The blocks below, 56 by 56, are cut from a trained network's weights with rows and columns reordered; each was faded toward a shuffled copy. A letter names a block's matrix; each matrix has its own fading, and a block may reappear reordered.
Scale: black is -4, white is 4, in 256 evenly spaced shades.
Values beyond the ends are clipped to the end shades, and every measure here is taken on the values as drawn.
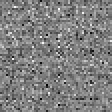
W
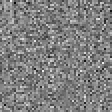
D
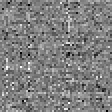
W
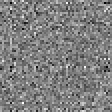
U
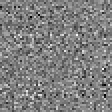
U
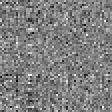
U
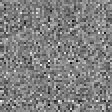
U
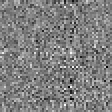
U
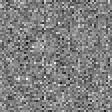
D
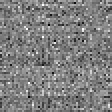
W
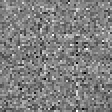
W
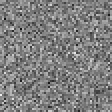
D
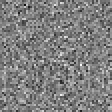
D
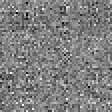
W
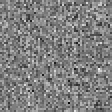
D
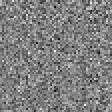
D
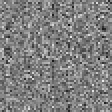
D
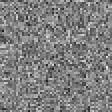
D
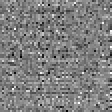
W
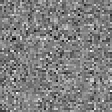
U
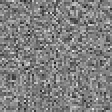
D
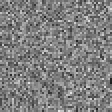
D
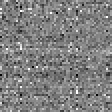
W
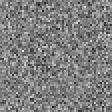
D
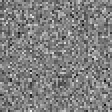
D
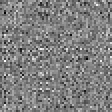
U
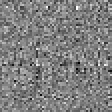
U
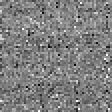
W
